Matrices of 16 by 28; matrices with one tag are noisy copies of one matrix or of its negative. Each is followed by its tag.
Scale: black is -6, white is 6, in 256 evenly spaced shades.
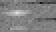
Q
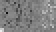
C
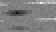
Q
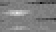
Q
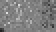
C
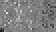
C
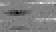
Q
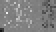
C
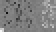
C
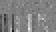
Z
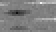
Q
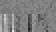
Z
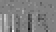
Z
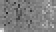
C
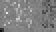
C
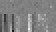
Z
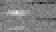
Q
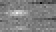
Q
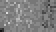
C
